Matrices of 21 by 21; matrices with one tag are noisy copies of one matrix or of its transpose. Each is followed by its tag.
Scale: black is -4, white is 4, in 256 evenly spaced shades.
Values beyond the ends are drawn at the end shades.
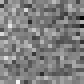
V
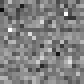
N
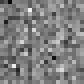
N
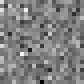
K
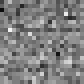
N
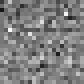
N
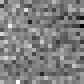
V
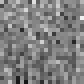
V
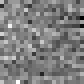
V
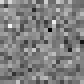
K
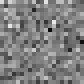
K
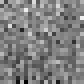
V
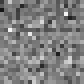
N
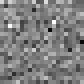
K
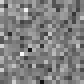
K
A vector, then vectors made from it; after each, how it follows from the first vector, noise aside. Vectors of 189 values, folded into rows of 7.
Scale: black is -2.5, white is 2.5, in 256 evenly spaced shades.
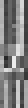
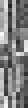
wrapped around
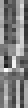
copied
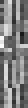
wrapped around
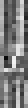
copied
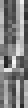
copied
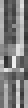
copied
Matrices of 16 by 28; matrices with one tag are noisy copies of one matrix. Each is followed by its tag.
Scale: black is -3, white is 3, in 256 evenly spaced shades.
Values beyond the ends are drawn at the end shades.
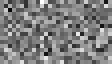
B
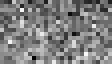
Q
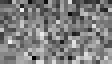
Q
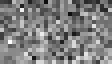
Q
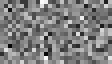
B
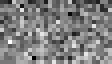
Q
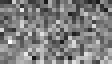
Q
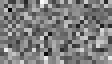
B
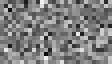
B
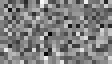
B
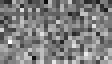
Q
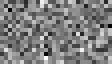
B
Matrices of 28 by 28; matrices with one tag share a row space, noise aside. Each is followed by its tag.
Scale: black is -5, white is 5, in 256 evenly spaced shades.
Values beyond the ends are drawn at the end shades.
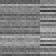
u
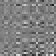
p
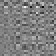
p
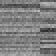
u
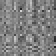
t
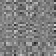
t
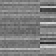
u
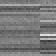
u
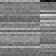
u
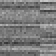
u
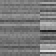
u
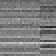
u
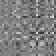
p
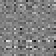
t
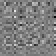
t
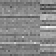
u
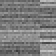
u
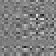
p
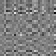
t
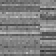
u
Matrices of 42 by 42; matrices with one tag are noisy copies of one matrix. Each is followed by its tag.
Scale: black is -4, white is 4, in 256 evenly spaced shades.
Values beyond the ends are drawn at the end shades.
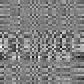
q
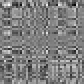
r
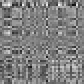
r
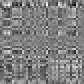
r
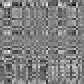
r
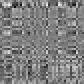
r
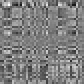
r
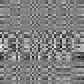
q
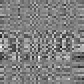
q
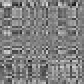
r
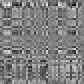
r
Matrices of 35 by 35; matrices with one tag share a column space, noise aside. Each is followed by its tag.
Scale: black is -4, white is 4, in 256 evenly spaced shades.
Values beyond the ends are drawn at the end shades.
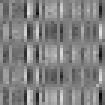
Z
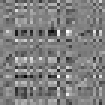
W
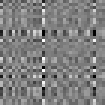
W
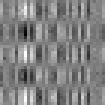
Z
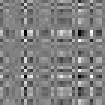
W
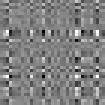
W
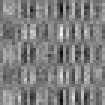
Z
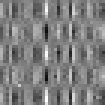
Z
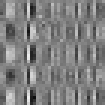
Z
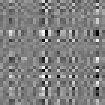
W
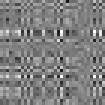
W
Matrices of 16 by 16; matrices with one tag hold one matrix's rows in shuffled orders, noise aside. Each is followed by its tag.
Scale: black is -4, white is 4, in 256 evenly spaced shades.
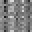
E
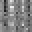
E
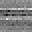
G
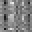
E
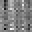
E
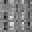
E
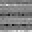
G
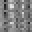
E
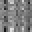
E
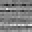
G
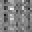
E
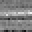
G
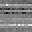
G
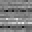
G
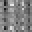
E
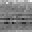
G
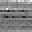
G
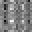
E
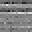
G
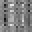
E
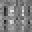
E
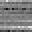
G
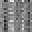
E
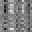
E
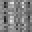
E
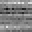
G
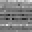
G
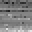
G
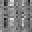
E
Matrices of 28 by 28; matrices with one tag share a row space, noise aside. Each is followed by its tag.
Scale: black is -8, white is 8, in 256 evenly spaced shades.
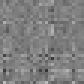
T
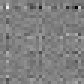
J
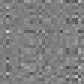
J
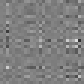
J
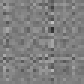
T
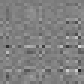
J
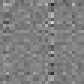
T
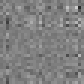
J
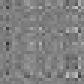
J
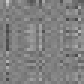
J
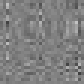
J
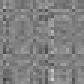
T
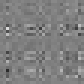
J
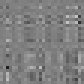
J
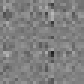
T
